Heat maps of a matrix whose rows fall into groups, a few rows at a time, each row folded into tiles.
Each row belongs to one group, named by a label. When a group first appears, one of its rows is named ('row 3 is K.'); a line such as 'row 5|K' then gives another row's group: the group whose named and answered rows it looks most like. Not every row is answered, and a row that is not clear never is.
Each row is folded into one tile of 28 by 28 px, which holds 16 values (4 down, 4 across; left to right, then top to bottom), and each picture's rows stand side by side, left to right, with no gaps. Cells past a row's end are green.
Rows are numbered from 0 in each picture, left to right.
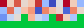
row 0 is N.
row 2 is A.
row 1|A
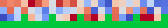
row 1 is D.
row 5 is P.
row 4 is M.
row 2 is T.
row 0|N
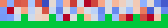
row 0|N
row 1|A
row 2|T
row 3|D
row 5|P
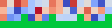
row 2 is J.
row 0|D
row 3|M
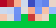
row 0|D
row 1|P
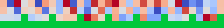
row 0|J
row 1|J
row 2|A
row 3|A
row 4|M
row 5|D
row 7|T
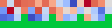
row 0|N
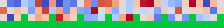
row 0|M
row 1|A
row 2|P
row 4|T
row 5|D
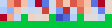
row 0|A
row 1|A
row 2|N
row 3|J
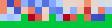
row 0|J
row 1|P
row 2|T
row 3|M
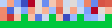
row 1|M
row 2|M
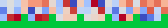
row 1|T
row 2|A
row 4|T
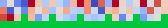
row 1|M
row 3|J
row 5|N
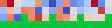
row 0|D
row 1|P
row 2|P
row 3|A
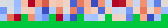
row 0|T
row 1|D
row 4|D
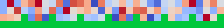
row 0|A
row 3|J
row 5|M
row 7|T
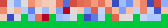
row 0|M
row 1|T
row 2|N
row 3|N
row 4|P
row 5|J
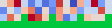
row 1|P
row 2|M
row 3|A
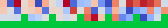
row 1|J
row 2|A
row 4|D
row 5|N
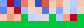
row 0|A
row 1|J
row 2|T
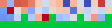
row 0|N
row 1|T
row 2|J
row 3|T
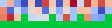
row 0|P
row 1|J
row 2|T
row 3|D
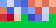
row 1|N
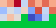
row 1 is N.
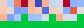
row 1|J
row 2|A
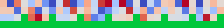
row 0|J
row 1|P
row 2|A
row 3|D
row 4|A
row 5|P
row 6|J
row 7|T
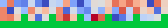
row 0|P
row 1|M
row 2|P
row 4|N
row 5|J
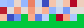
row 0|M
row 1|M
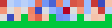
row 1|P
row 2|N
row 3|A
